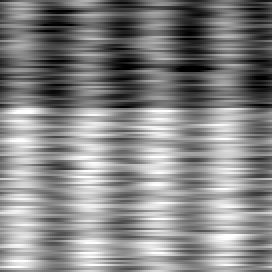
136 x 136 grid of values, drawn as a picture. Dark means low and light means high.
Ninth with the lowest average: top right. Stripes: upright, repeating 4 times. Seam: horizontal, 40% of the way down, the bottom part higher.
